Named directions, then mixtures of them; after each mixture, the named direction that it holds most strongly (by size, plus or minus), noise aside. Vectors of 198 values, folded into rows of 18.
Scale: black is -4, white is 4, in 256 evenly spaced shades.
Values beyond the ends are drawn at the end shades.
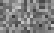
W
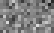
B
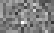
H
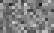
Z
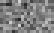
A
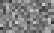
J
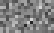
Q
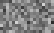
J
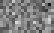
J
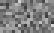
Q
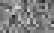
W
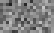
A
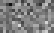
Z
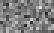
Q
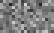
Z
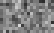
A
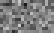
A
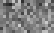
Z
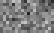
B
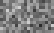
W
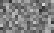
J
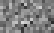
Q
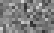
Z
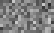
J
